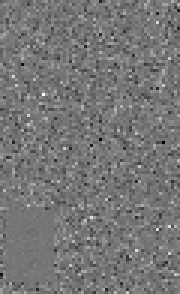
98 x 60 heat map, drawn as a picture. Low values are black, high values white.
An odd patch, calmer than its surroundings, sits in the bottom left. There are no regular stripes. The distribution is heavy-tailed on both sides. The grain is fine, like static. No row or column stands out. The bottom left is the calmest part. Neither half mirrors the other.
